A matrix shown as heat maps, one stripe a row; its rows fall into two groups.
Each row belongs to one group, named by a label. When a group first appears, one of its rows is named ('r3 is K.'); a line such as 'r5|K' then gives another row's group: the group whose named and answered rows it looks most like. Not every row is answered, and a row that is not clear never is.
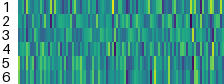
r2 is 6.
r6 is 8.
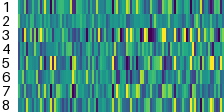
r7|6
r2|8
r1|6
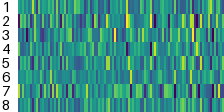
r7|6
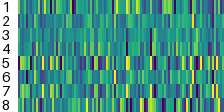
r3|8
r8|6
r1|6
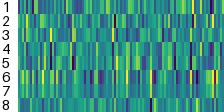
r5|6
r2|8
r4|6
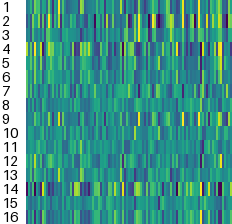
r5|8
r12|8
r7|6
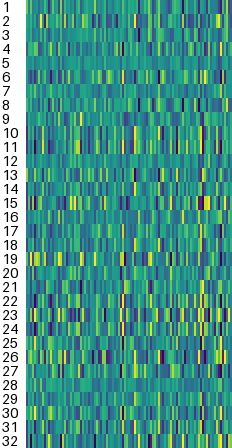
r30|8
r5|6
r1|6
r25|8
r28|8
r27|6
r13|8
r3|6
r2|8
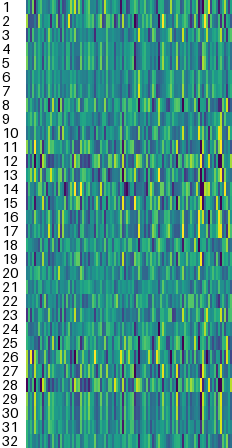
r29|8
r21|8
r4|8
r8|6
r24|8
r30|8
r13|8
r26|6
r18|6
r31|8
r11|8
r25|6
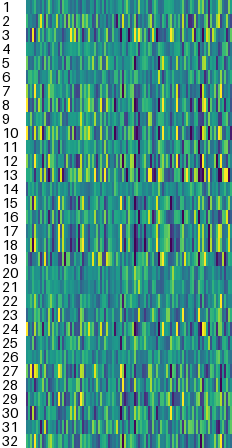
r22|8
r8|8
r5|8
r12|8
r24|8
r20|6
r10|8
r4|6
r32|8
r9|6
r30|6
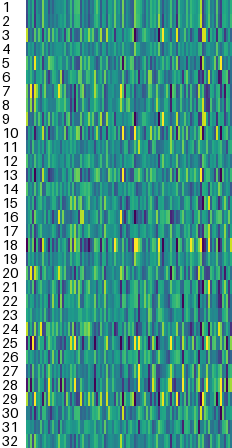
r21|6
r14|8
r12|8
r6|6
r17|6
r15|6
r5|8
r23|6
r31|6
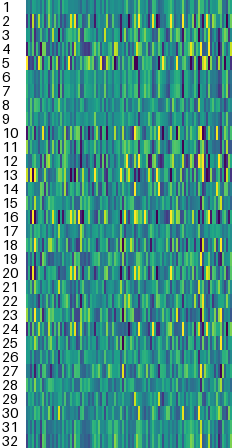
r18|8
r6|6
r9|6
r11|6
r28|8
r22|6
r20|6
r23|8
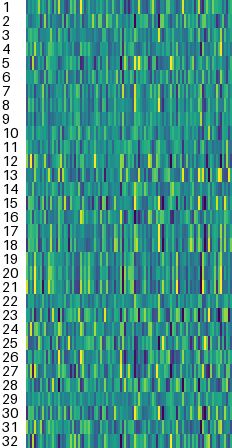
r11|6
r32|6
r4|8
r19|8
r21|8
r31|8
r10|6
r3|8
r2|8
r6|8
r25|8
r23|6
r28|6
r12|6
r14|6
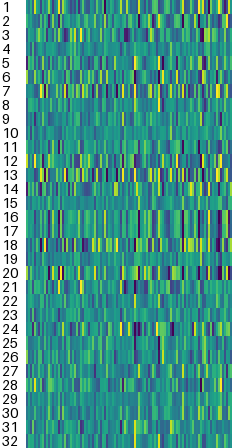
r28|8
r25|8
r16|6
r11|6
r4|6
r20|6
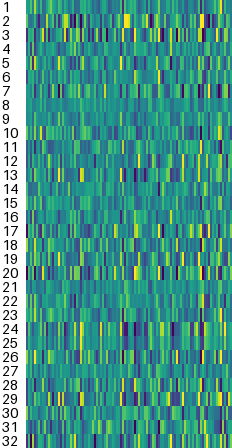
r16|6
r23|8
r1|8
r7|6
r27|6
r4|6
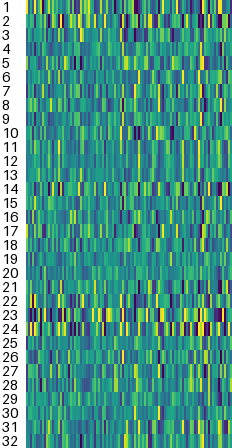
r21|6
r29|6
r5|6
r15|8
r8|8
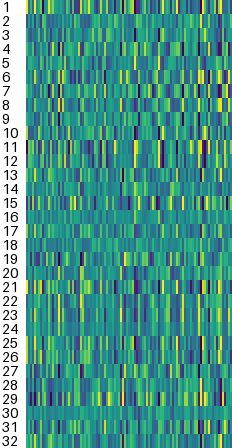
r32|8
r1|8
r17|8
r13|8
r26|8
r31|6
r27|6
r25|8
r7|6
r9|6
